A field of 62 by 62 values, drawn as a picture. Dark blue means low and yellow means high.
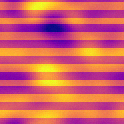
Stripes running across repeat 8 times from top to bottom. No lone cell stands out from its neighbours. The top middle is the ninth with the lowest average.
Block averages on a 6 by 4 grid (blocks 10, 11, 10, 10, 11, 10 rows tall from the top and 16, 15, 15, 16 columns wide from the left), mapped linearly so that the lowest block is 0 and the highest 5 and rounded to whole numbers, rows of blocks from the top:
2432 / 2022 / 3233 / 2532 / 3443 / 3433
